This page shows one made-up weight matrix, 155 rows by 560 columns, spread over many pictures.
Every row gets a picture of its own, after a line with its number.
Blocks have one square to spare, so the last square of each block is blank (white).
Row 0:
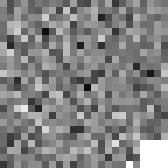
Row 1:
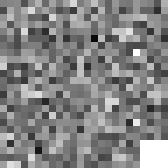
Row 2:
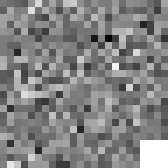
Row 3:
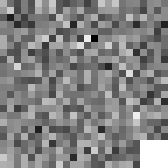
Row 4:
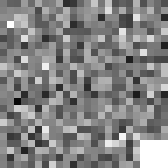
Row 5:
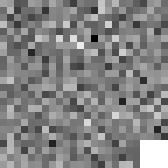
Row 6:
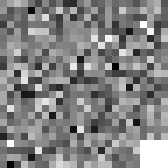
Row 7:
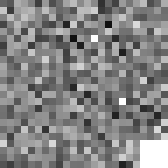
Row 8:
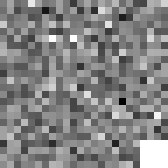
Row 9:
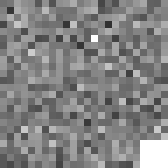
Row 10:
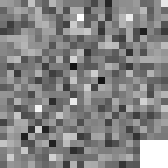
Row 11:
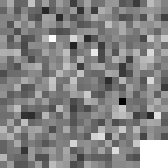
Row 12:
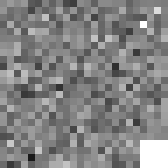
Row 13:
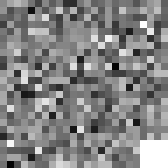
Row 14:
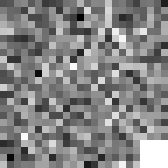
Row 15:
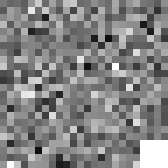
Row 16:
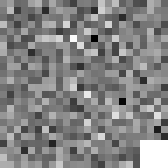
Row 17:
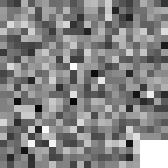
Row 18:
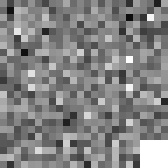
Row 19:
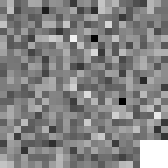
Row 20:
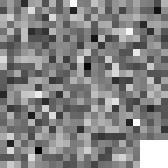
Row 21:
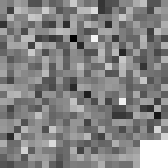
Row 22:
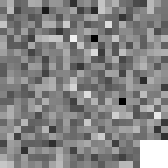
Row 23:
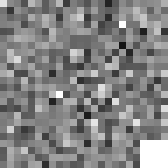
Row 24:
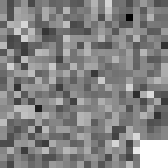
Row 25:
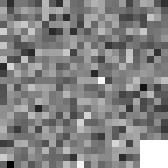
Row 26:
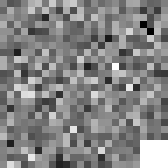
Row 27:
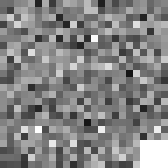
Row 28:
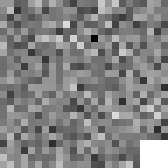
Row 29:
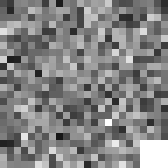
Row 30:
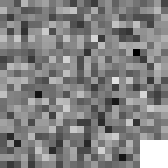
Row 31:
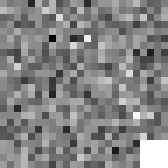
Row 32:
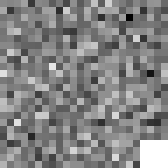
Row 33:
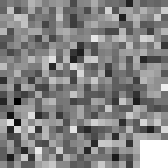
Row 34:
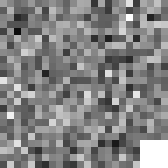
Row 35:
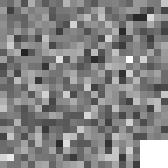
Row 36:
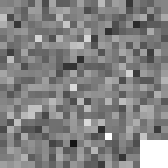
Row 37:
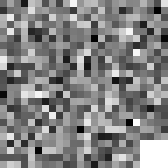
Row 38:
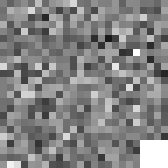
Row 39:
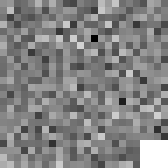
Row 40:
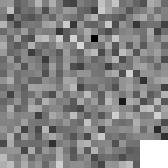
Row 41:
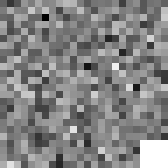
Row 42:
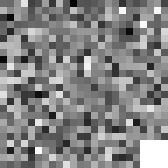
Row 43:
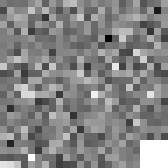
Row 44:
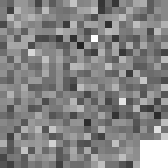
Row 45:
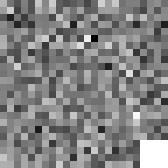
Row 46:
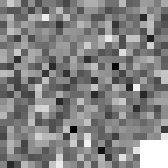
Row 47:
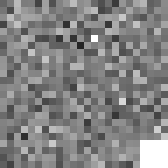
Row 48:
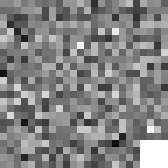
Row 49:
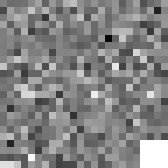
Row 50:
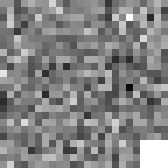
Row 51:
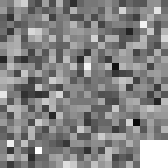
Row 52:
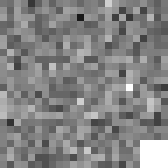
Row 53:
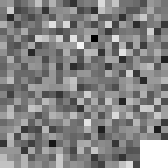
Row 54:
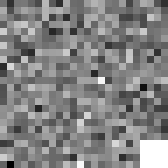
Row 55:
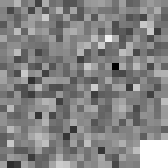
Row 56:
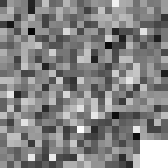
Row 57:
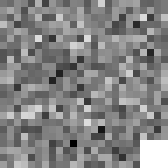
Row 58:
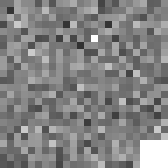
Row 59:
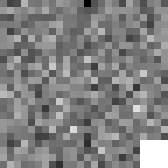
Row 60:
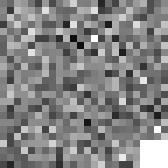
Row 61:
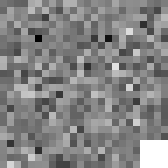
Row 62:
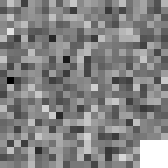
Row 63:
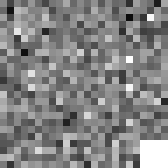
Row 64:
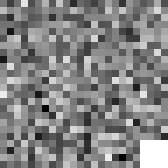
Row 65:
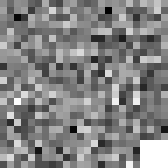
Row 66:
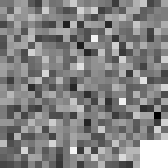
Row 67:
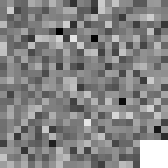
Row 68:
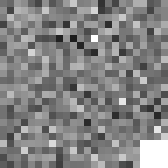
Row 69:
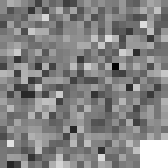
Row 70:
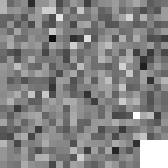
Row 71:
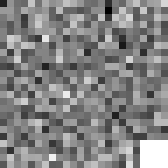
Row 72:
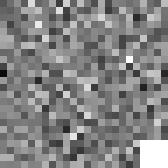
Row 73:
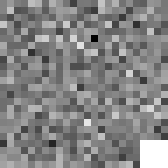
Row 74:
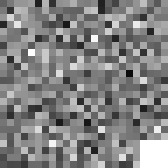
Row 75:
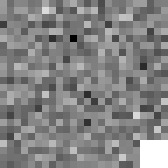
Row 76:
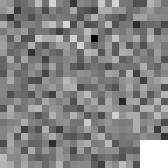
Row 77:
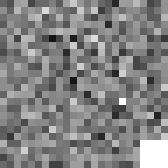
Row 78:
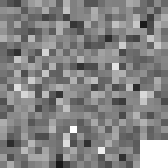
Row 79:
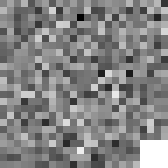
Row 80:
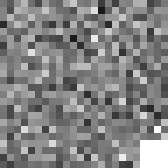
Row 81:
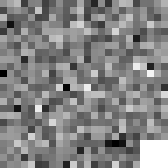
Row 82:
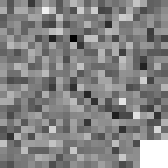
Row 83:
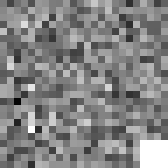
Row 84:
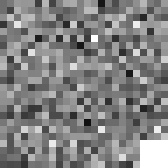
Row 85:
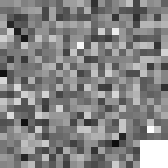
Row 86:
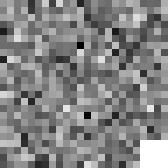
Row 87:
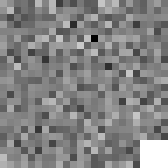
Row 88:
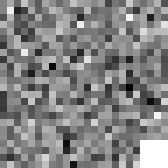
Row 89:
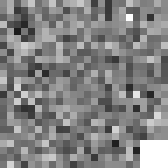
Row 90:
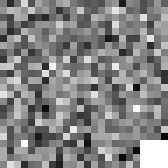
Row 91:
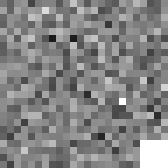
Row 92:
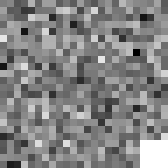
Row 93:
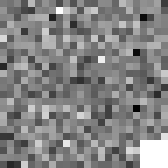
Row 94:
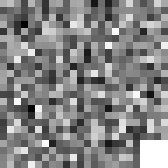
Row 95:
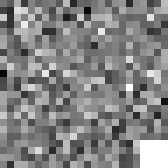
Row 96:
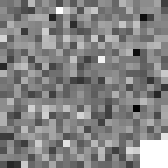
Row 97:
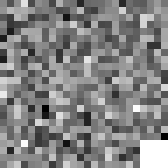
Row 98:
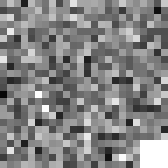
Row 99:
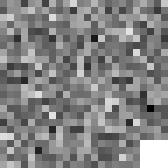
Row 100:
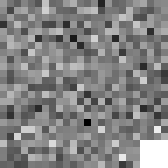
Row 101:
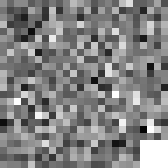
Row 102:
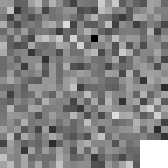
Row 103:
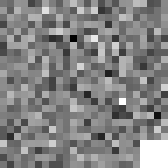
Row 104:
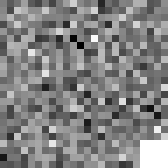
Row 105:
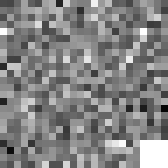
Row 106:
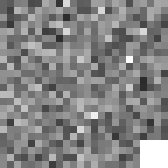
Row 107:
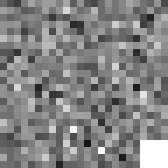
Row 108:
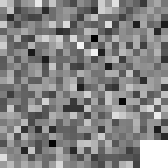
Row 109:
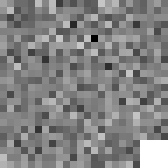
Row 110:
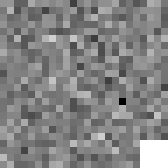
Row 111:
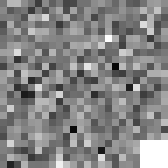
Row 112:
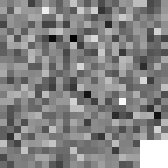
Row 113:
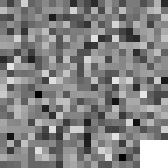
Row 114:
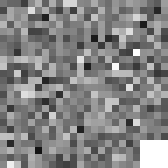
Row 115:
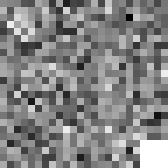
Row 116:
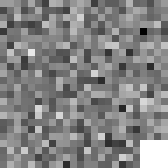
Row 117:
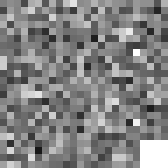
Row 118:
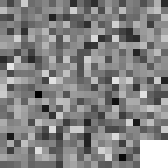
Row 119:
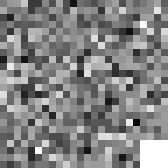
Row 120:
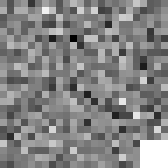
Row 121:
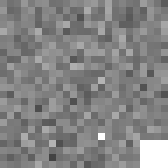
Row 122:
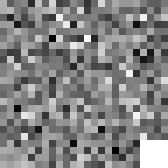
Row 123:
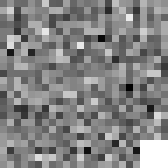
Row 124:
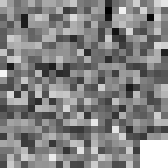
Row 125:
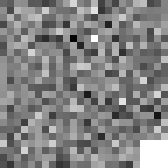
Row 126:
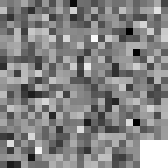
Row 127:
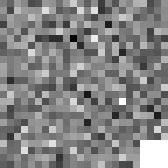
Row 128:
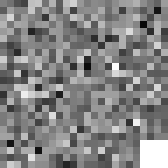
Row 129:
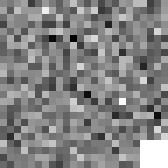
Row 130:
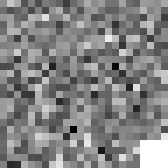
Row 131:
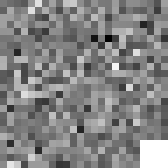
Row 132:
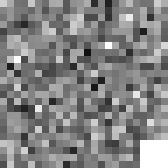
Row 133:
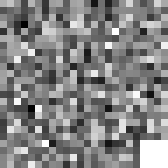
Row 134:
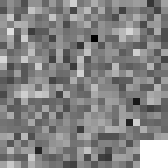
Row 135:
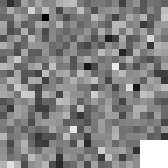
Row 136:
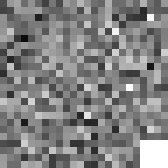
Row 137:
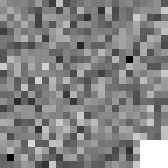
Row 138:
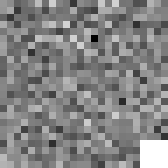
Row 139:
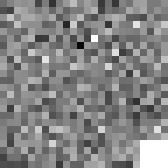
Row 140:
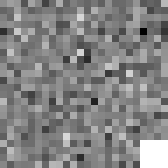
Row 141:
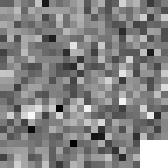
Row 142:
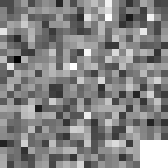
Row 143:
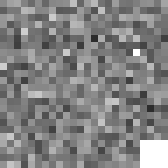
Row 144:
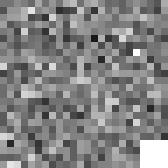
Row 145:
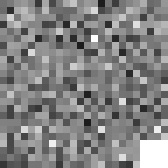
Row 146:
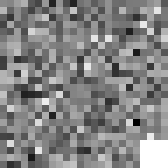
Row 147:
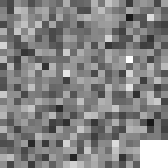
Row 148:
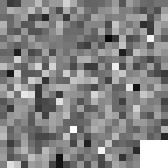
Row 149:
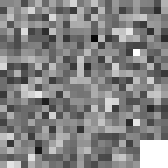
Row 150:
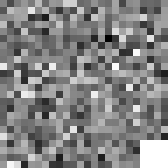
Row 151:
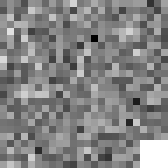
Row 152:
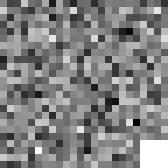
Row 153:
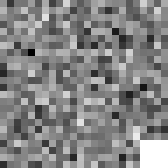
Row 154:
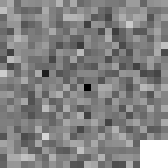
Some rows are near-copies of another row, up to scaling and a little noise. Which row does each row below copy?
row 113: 118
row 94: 133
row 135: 41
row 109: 87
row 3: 45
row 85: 48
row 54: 25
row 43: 49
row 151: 134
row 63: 18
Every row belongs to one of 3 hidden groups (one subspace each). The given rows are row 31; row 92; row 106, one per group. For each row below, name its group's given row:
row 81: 106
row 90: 92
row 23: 106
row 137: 106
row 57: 31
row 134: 92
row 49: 92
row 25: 106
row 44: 31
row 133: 106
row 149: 92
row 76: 31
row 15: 92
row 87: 31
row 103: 31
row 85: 106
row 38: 92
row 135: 92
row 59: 92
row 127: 31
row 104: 31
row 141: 31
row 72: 106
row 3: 31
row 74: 31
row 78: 92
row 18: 106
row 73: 31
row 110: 31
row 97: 92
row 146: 92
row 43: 92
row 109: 31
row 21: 31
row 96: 92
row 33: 106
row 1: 92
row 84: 31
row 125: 31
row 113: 92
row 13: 92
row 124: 106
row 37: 92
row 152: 92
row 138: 31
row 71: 106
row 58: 31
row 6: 92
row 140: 106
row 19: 31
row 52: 106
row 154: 106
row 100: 31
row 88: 106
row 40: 31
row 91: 31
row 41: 92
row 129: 31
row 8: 31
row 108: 31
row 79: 106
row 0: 106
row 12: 92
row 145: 31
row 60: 31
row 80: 31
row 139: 31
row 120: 31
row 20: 92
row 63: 106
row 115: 106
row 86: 106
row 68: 31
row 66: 31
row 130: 92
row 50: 106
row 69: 92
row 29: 106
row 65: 106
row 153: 106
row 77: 31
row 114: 92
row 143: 92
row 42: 92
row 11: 31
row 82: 31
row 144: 92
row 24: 106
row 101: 106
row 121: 106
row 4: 106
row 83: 106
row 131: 92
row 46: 92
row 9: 31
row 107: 92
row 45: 31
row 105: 106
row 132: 106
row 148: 92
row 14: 106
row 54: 106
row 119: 92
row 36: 31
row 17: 106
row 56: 106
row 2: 92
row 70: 31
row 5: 31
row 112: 31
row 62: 92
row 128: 92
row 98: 92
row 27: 31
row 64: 92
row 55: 92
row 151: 92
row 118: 92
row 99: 92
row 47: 31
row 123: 106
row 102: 31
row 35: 106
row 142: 106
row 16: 31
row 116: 106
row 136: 106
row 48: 106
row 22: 31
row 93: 92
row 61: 92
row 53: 31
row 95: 106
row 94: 106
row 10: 106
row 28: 31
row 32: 106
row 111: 92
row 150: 92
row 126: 92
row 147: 106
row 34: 106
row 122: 31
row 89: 106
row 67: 31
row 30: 92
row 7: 31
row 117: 92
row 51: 92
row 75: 31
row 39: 31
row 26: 92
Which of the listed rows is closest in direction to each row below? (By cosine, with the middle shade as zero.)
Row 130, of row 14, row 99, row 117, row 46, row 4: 46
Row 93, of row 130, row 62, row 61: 130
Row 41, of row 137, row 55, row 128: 128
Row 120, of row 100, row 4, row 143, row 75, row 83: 75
